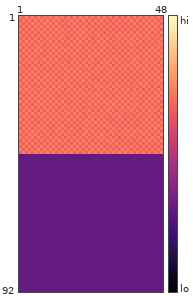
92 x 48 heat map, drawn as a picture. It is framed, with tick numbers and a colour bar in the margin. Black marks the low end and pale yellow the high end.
The table splits into 2 rows of 1 panel. Panel 1,1: high, checkered, faint in contrast. Panel 2,1: low, flat.
